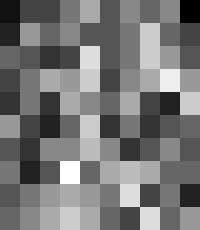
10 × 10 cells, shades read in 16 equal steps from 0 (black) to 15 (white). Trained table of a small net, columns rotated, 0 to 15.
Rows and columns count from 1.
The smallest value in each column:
1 2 2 4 5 3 3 3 2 0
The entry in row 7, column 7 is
3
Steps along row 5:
up down up down down up down down up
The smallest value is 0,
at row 1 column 10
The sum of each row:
53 64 69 87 65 57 64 78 73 84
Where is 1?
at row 1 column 1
